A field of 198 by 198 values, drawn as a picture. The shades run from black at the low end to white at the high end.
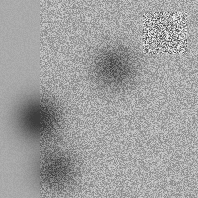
The top right is the roughest part. Three dips sink into the field. A vertical seam about 20% of the way across splits the table, and the left part is calmer. An odd patch, rougher than its surroundings, sits in the top right. The halves do not mirror each other. No row or column stands out.
